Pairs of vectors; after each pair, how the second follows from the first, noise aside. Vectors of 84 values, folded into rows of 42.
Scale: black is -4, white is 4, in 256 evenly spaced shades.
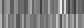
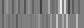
partly zeroed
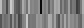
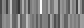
sign-scrambled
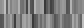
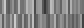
sign-scrambled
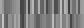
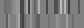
partly zeroed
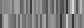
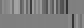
partly zeroed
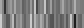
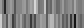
sign-scrambled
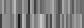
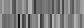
sign-scrambled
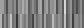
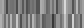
sign-scrambled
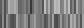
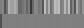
partly zeroed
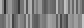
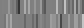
partly zeroed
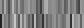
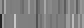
partly zeroed
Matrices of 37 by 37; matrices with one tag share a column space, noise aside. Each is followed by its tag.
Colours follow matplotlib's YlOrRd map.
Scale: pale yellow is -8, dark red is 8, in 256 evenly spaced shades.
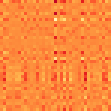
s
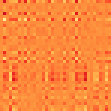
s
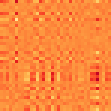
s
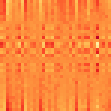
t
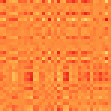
s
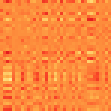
s
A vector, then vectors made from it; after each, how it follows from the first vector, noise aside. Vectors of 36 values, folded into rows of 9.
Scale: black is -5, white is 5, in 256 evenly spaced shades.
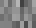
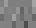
partly zeroed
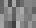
reversed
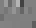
partly zeroed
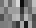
scaled up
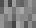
reversed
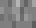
partly zeroed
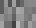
reversed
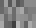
reversed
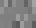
partly zeroed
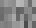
sign-scrambled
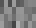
reversed
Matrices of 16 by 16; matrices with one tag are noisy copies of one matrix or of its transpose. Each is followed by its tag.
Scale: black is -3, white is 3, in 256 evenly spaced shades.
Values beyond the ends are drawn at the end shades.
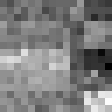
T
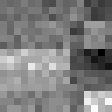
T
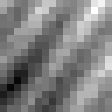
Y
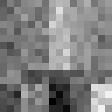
T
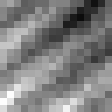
Y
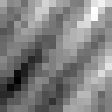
Y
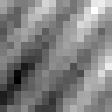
Y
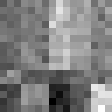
T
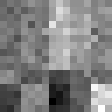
T
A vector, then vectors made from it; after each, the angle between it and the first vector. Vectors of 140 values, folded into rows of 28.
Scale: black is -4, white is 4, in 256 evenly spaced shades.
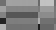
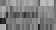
nearly parallel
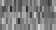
partly opposed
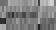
nearly parallel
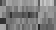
nearly parallel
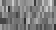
partly aligned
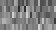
partly opposed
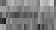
nearly parallel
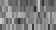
partly opposed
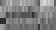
nearly parallel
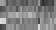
nearly opposite
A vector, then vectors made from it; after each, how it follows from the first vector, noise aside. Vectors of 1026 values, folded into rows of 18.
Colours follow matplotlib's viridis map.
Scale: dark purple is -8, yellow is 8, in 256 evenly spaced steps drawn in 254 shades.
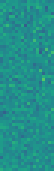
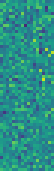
scaled up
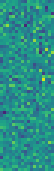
scaled up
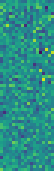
scaled up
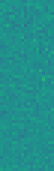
shrunk
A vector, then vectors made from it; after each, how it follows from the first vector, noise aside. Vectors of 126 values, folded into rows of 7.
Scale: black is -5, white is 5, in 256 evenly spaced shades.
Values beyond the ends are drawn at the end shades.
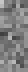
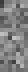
negated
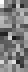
scaled up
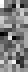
scaled up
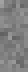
shrunk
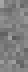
shrunk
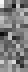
scaled up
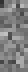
negated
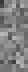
negated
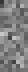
negated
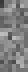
negated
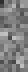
negated
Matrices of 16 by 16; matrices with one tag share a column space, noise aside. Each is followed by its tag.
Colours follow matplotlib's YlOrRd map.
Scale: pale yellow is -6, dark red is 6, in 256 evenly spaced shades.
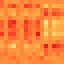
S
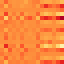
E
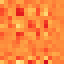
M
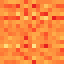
E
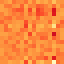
M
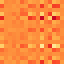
E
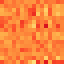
M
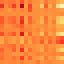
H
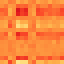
M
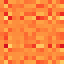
E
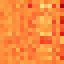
H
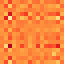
E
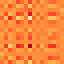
E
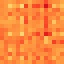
H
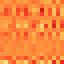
M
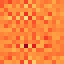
E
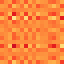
E
